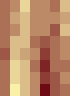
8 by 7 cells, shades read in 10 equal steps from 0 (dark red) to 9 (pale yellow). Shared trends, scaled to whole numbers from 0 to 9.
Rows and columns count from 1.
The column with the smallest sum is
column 5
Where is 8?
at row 1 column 3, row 6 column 2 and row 7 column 2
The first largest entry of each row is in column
3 3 3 2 2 2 2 2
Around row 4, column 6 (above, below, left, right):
3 4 3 5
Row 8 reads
4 9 7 5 0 3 4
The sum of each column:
31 55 56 38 23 30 43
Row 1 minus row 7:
0 -3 1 0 3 1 2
